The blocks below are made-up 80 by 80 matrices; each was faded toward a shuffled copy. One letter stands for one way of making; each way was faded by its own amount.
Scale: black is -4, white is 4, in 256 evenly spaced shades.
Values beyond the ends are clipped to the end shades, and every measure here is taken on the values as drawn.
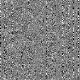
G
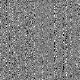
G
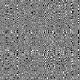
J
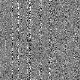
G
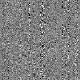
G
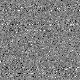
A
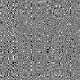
J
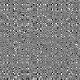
J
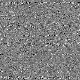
A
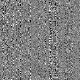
G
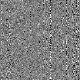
G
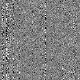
G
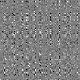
J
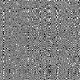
J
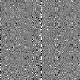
J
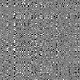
J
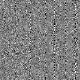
G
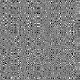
J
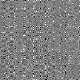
J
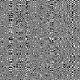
J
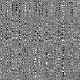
J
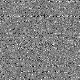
A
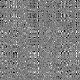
J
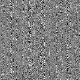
G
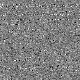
A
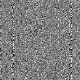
G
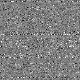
A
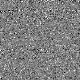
A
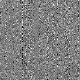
G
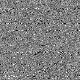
A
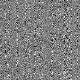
G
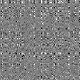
J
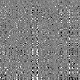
J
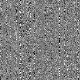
G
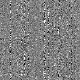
G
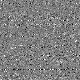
A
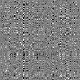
J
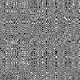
J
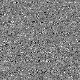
A
